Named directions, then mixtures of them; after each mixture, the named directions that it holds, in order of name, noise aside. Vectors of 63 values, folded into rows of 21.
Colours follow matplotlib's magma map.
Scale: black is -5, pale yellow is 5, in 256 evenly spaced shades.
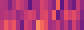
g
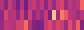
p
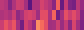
g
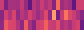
g, p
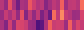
g, p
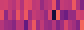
g, p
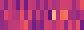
p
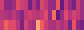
g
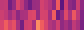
g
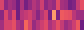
g, p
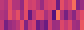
g, p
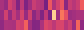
p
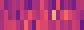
g, p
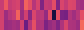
g, p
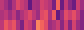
g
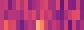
g, p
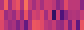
p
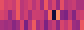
g, p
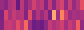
p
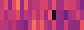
p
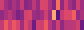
g, p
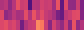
g, p
